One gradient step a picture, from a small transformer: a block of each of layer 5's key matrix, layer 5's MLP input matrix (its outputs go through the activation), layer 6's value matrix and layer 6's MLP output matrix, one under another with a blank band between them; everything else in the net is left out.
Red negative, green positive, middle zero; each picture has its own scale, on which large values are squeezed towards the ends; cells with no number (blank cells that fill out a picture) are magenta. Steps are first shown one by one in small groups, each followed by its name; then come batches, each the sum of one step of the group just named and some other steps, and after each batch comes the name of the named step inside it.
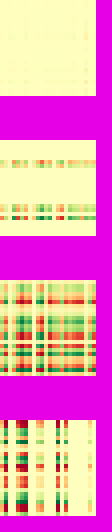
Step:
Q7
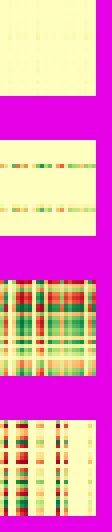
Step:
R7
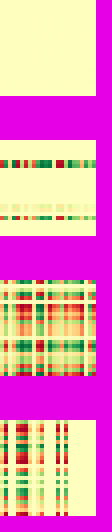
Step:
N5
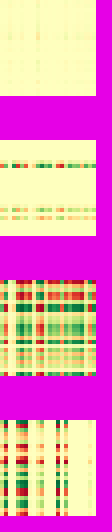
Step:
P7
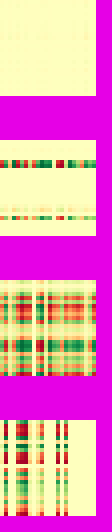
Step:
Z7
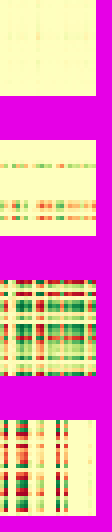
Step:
P7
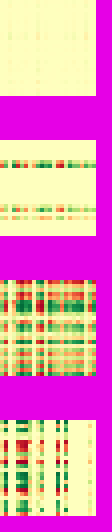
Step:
R7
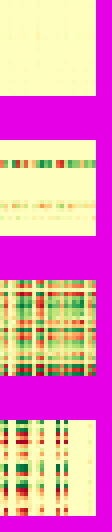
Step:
R7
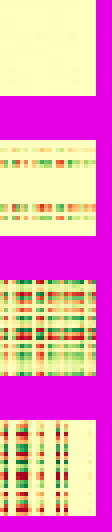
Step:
N5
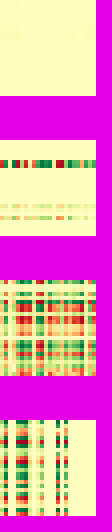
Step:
N5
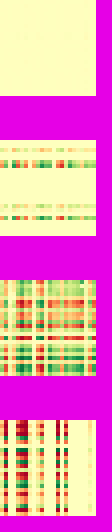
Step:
Z7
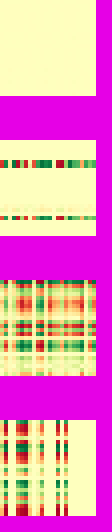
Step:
N5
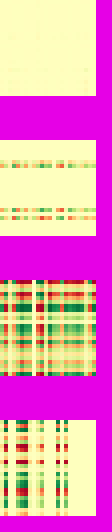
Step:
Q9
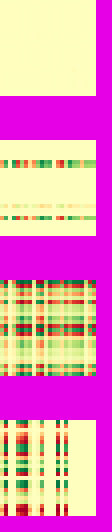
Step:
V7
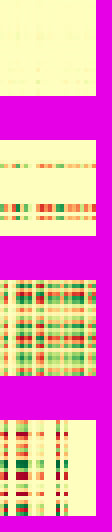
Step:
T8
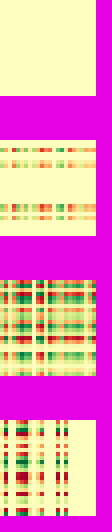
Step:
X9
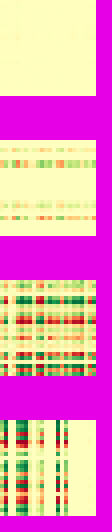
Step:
X9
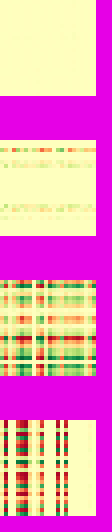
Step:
X9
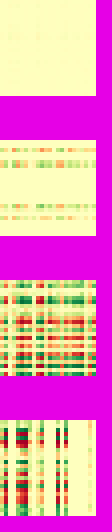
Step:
X9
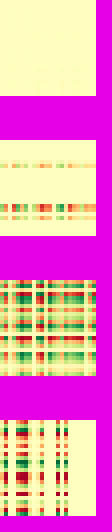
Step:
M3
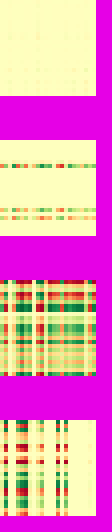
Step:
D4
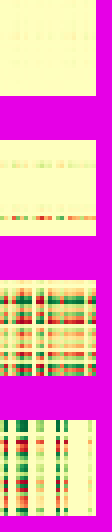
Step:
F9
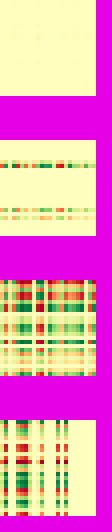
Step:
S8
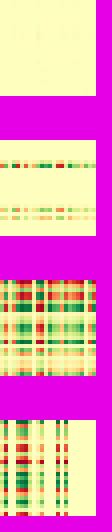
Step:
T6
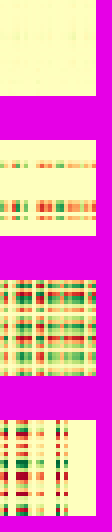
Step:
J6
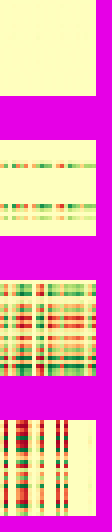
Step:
F9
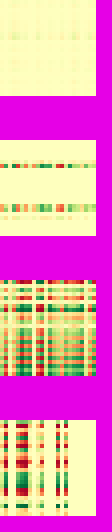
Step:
S8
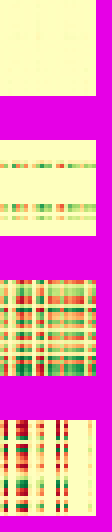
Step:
D4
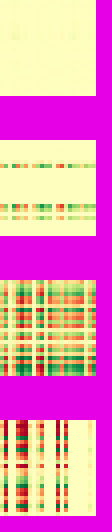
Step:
S8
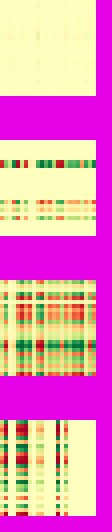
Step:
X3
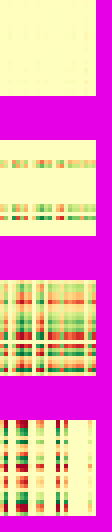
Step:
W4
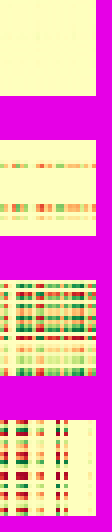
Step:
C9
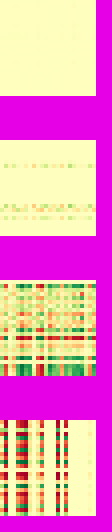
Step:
C9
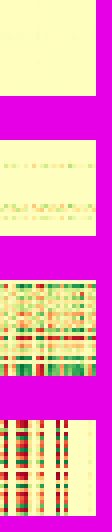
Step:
C9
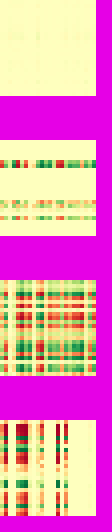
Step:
X3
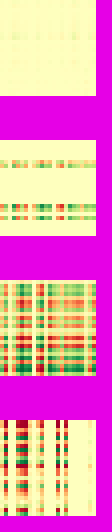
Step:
W4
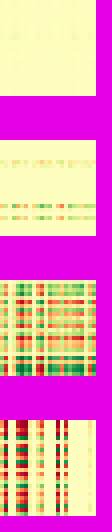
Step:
C9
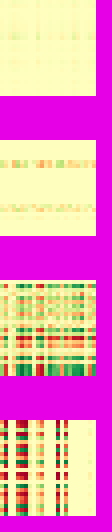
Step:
C9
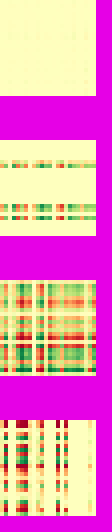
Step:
W4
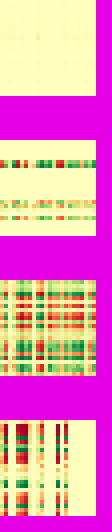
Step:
X3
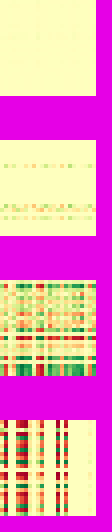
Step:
C9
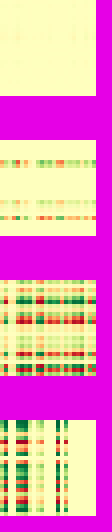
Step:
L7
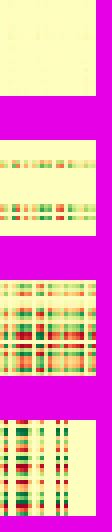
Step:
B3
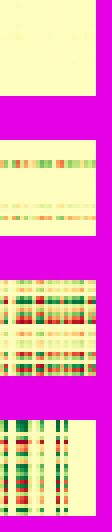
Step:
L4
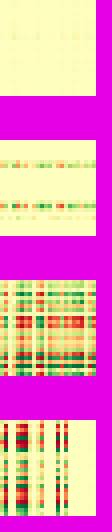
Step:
L7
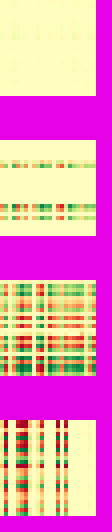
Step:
B3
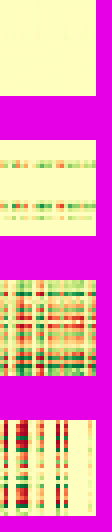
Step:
L7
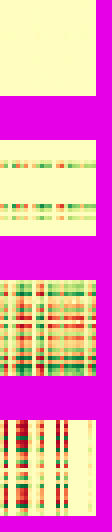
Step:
L4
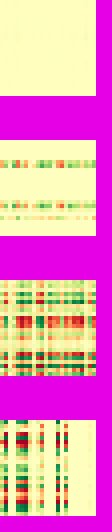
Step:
L7
